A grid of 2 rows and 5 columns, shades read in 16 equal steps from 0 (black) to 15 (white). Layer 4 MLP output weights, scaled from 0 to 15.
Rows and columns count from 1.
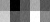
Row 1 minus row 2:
-3 -5 -1 -5 -3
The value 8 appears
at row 2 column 5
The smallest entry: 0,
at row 1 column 2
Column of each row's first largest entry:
4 4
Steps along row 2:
down up up down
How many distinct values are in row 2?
5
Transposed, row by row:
9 12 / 0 5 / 5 6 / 10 15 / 5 8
